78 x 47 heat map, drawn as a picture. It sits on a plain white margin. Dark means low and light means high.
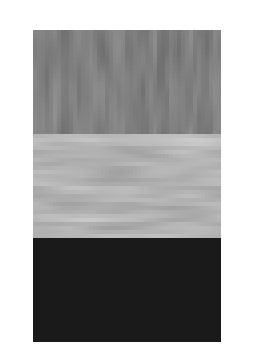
It is made of 3 by 1 panels. Panel 1,1: middling, streaked downward, faint in contrast. Panel 2,1: high, streaked across, faint in contrast. Panel 3,1: very low, flat.
